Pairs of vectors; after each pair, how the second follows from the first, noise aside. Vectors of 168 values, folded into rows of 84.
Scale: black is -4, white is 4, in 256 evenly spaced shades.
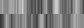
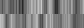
negated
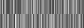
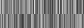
shuffled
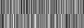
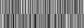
negated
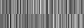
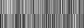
shuffled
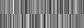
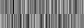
negated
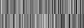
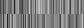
reversed
